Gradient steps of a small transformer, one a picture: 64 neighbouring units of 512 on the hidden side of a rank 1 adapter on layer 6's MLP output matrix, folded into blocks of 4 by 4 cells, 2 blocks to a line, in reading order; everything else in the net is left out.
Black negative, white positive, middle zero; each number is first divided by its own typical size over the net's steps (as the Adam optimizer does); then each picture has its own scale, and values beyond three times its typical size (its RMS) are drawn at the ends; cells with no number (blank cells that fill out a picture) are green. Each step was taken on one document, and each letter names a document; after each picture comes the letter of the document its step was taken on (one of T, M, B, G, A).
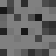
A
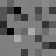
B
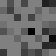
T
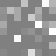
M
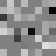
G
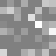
M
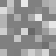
A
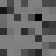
A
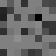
A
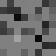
B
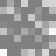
M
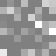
M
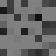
A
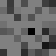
T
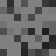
T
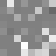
T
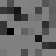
B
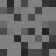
T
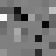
B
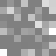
M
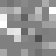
B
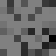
T
